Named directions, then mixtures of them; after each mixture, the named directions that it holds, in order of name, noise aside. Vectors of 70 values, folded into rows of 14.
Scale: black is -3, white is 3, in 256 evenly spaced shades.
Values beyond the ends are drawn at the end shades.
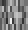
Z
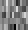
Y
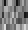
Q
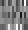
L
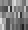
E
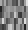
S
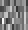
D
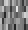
D, Q, Y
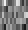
Q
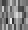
Z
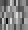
D, Z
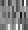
L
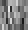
E, Z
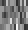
L, Y, Z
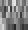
E, Y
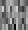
Y, Z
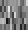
E, S, Z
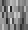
E, Z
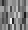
D, Z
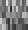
E, Y
